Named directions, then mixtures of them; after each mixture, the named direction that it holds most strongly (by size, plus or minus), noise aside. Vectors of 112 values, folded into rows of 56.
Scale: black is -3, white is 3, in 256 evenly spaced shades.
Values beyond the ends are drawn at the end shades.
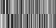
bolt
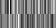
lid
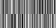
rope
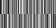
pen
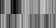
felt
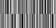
rope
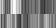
felt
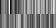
lid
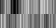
felt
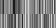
rope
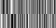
rope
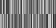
pen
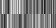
pen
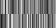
bolt
